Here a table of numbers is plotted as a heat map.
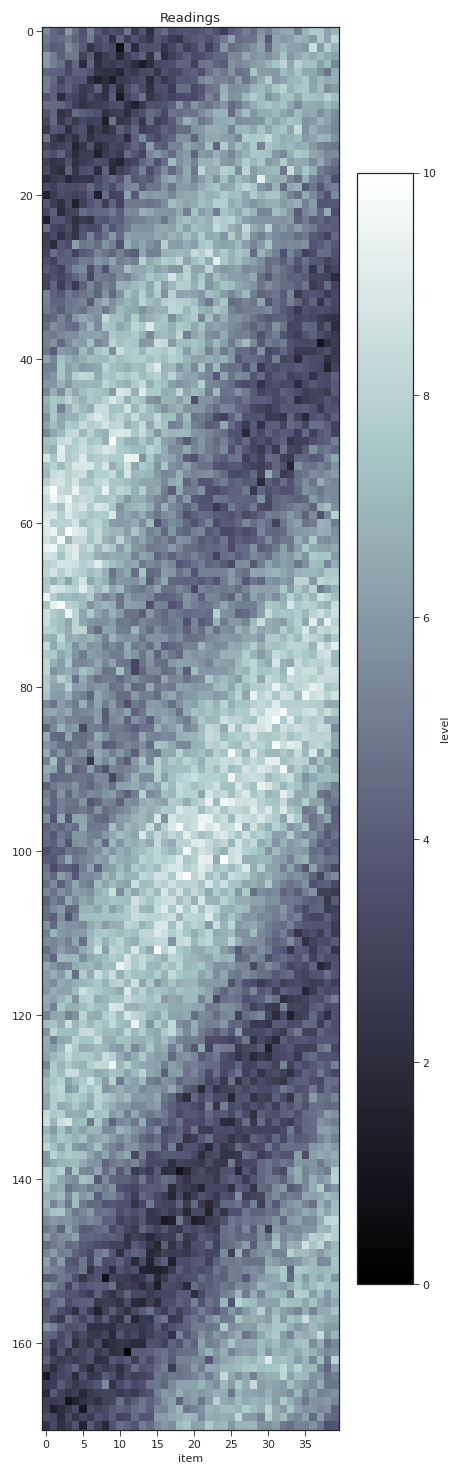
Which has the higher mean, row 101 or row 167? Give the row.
101
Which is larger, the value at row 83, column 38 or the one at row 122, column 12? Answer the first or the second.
the first
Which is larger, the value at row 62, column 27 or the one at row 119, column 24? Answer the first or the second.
the second
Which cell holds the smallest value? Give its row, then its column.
161, 11
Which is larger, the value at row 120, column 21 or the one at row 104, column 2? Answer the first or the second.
the first
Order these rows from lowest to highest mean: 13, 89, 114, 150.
150, 13, 114, 89
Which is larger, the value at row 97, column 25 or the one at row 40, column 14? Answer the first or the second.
the first
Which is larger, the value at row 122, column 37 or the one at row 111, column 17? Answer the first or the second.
the second
